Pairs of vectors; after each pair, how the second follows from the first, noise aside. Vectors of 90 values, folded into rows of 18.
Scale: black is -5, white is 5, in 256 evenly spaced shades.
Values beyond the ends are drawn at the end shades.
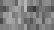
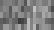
reversed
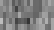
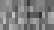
wrapped around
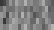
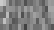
negated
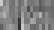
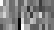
scaled up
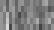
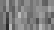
negated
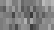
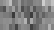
copied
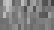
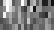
scaled up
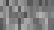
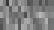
copied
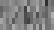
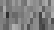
wrapped around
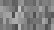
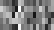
scaled up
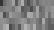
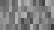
reversed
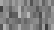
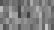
negated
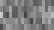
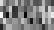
scaled up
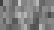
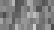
reversed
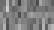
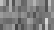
reversed
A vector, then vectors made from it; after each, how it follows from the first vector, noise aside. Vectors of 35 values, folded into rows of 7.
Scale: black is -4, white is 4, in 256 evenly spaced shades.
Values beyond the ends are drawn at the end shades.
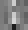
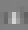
partly zeroed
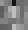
reversed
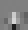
partly zeroed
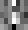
scaled up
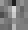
reversed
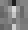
reversed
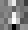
scaled up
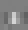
partly zeroed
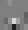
partly zeroed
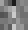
reversed
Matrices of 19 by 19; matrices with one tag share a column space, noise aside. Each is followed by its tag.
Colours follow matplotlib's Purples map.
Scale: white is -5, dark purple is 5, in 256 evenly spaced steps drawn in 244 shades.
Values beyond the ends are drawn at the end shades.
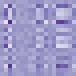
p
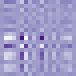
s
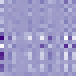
s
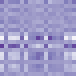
s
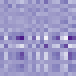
s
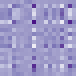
p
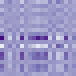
s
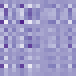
p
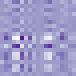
s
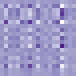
p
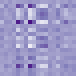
p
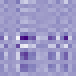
s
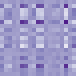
p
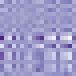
s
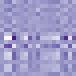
s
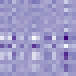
s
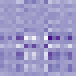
s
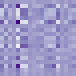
p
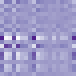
s
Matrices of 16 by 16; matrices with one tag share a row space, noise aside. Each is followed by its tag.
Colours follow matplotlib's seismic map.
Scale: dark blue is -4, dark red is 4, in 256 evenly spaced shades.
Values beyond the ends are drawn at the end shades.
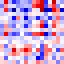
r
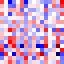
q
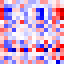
q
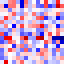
q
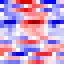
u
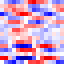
u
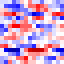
u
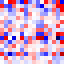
q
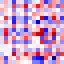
r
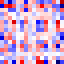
q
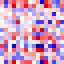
r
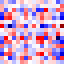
q
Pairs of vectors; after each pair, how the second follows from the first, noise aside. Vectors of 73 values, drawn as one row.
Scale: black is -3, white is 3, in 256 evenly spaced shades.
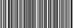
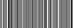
partly zeroed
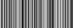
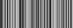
reversed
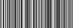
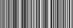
reversed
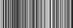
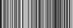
reversed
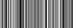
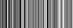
sign-scrambled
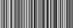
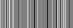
partly zeroed
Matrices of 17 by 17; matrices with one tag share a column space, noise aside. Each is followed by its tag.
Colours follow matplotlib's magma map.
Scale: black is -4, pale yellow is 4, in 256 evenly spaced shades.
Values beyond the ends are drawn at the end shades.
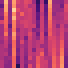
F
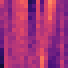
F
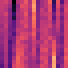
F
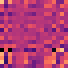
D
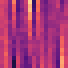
F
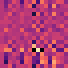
D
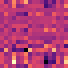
D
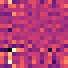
D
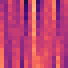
F
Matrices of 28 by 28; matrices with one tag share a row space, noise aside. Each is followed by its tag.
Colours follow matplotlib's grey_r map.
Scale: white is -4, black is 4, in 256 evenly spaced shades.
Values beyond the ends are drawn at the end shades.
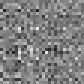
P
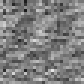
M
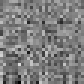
P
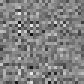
P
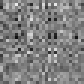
P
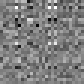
P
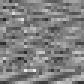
M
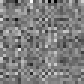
P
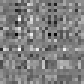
P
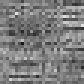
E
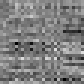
E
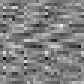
M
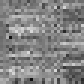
E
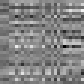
E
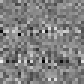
P
